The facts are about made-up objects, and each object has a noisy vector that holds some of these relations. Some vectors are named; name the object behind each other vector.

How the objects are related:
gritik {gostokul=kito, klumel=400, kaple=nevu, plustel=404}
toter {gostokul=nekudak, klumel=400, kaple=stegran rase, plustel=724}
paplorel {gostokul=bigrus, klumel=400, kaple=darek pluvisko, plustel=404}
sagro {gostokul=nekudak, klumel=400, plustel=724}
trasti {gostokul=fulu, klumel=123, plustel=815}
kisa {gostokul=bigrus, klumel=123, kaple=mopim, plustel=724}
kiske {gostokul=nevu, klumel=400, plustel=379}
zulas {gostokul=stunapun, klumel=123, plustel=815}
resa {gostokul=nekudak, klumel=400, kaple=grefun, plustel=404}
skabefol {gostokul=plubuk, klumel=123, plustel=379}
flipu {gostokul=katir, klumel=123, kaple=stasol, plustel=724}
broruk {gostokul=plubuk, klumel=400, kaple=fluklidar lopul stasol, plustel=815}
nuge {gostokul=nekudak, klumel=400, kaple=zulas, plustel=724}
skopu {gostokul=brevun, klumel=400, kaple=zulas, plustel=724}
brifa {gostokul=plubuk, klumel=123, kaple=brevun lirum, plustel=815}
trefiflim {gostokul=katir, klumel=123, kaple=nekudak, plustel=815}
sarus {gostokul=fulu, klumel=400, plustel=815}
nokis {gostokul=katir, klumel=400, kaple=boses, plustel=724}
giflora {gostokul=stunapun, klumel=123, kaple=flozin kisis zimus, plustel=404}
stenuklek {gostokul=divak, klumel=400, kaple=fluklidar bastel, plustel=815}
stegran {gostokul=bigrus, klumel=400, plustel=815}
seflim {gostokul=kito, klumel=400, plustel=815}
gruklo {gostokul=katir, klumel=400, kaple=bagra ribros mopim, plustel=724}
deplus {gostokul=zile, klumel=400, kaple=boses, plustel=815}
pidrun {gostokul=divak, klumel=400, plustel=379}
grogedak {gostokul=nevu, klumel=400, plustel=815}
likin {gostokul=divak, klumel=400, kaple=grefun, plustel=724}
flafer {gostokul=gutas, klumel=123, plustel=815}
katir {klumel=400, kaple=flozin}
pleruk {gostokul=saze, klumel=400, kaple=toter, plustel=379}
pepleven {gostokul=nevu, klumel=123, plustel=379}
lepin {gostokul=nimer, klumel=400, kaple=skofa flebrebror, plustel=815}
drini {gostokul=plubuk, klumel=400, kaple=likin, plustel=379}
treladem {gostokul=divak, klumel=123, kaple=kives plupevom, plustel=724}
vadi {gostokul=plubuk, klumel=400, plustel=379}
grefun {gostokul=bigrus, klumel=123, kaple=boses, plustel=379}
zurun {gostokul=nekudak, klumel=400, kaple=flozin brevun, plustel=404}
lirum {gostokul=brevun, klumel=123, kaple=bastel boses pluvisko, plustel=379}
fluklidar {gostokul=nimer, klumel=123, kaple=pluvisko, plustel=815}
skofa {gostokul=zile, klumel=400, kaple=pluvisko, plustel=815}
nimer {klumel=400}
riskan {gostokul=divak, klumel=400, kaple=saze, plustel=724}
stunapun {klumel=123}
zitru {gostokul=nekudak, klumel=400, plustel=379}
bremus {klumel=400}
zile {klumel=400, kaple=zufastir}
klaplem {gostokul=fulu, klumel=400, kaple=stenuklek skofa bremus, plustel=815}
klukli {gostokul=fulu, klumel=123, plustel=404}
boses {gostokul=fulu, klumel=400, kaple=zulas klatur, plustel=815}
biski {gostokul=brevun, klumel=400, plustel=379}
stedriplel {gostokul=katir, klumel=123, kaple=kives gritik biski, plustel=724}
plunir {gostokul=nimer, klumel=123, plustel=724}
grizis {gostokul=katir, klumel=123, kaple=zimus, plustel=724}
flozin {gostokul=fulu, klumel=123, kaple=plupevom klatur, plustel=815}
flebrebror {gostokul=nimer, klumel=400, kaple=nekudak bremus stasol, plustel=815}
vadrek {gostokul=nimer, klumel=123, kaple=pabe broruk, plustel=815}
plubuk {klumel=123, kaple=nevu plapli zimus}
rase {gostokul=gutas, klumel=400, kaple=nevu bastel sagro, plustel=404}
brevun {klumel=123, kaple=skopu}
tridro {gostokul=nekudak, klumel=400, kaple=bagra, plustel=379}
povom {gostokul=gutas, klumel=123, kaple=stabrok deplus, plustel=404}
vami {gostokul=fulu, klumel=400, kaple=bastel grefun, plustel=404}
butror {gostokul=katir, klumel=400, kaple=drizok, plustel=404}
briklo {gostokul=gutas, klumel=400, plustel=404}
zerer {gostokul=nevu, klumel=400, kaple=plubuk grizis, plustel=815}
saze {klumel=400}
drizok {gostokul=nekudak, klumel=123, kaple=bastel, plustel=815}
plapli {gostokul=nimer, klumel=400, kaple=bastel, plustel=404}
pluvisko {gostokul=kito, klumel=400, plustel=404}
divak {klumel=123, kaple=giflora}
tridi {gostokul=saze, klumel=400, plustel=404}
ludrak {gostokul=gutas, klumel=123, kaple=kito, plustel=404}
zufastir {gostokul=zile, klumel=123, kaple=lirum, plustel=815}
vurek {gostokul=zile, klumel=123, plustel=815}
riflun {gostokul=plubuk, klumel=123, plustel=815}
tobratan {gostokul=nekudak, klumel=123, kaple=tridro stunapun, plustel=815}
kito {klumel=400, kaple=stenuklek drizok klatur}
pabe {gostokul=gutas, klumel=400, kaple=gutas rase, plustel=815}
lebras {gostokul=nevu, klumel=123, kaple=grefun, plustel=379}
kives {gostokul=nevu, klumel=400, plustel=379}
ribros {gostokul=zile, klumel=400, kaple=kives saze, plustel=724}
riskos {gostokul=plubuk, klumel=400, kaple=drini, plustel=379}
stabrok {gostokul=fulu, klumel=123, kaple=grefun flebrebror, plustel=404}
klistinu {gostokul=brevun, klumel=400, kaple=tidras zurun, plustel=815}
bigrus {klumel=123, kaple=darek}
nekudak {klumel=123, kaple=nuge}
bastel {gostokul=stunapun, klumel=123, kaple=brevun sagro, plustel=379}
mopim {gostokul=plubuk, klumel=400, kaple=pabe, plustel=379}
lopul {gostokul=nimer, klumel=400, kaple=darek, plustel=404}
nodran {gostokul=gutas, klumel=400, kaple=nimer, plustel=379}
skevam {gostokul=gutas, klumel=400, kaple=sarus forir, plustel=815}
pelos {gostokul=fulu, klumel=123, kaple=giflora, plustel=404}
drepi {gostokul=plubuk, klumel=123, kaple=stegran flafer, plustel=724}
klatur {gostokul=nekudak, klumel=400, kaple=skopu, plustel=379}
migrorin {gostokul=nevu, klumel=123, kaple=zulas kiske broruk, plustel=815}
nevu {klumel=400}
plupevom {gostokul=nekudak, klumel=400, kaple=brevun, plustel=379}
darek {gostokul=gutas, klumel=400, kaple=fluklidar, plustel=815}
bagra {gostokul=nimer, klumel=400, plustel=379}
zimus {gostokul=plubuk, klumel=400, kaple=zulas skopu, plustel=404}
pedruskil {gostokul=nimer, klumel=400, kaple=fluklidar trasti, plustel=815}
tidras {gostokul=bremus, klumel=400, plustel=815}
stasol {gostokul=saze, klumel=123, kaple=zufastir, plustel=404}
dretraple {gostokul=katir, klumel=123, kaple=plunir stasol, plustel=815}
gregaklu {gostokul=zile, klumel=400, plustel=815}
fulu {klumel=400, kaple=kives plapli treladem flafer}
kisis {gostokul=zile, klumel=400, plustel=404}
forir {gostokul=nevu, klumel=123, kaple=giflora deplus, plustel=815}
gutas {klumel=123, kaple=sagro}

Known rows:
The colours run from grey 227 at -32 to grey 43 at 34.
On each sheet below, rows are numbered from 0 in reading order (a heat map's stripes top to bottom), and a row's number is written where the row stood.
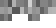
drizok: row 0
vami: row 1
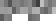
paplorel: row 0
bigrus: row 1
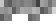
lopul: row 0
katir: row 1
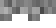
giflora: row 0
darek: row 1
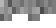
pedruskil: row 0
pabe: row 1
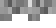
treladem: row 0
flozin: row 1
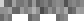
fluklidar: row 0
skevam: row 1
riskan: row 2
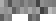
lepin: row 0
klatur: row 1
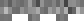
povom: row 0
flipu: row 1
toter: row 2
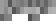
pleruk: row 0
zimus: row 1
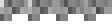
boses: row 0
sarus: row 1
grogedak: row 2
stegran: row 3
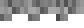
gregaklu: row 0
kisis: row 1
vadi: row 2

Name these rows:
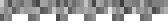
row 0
klaplem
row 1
saze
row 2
broruk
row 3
fulu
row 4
nuge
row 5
kives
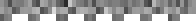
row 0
pidrun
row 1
nevu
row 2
nekudak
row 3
zurun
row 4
rase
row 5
stunapun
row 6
skabefol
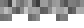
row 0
divak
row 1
nimer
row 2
skopu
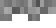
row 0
flafer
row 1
lirum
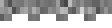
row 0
kiske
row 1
ludrak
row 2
brevun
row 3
briklo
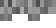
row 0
tobratan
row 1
lebras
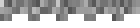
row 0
stabrok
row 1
gutas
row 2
bagra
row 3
grizis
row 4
mopim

